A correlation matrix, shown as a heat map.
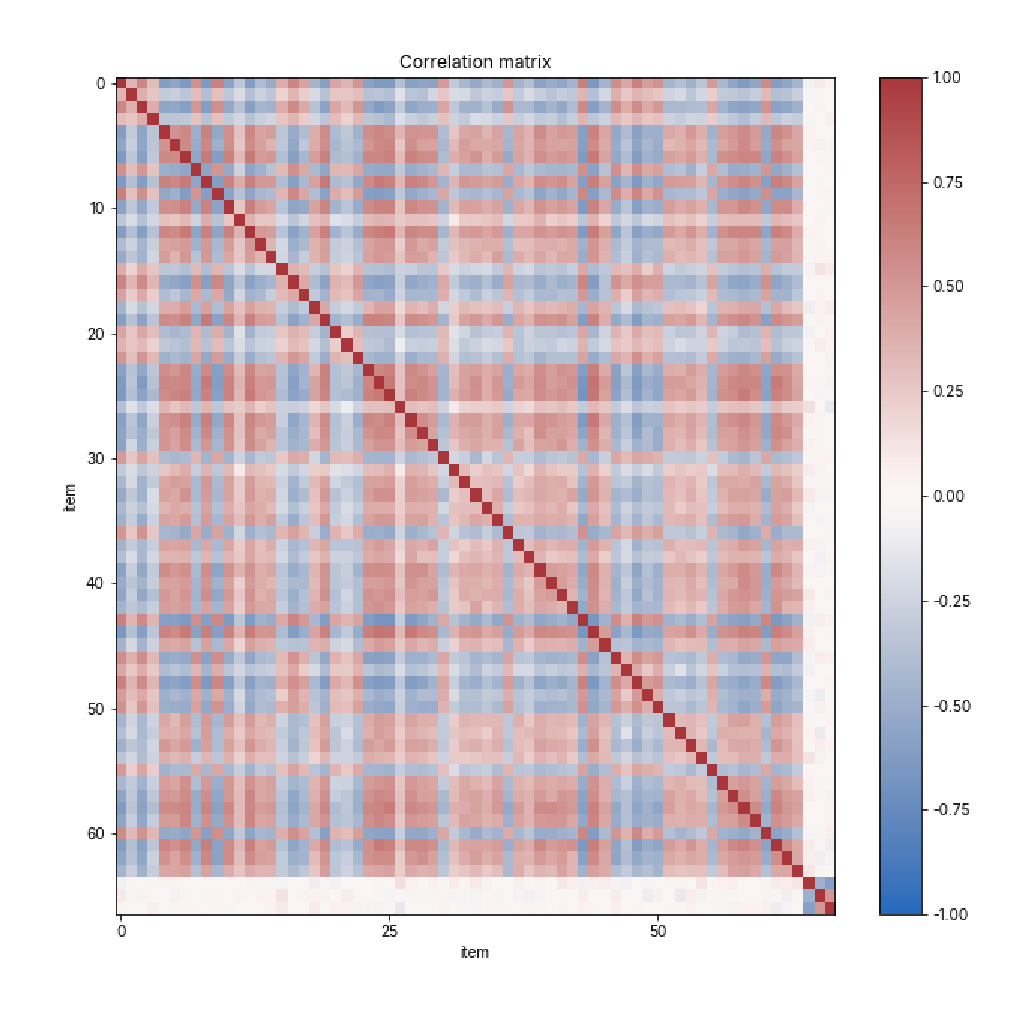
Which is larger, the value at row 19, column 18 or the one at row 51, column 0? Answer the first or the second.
the first
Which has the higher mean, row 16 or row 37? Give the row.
37
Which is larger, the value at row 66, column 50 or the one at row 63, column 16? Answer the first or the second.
the first
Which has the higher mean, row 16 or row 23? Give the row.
23
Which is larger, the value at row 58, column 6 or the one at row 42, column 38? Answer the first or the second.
the first
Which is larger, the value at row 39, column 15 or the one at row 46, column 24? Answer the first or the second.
the first
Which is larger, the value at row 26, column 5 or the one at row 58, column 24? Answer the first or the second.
the second
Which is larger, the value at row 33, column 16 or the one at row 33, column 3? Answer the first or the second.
the second
